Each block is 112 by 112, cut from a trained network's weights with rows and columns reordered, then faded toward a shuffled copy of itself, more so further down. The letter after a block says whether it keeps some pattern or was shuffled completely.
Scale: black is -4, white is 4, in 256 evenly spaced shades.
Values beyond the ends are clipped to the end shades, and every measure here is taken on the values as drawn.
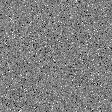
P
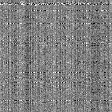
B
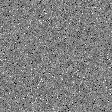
P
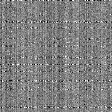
B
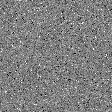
P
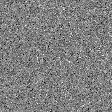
P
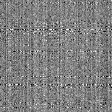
B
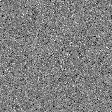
P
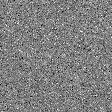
P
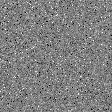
P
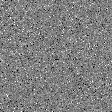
P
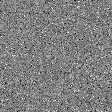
P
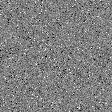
P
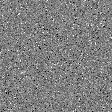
P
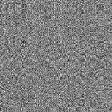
B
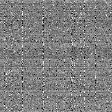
B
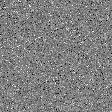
P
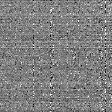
B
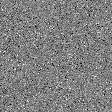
P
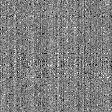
B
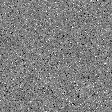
P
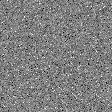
P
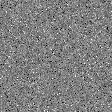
P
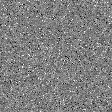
P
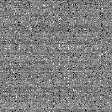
B
